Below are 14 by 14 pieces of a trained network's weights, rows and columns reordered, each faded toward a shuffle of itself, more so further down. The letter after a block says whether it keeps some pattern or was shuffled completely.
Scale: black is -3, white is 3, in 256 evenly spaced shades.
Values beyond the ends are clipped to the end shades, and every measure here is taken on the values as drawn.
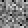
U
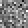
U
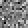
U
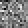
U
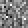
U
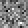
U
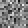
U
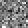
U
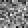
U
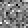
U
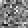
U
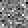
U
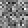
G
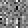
G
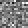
G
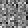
G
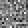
U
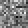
G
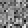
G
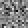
G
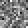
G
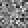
U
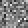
U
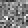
U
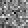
U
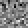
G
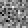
U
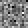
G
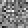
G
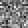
U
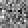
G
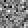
U
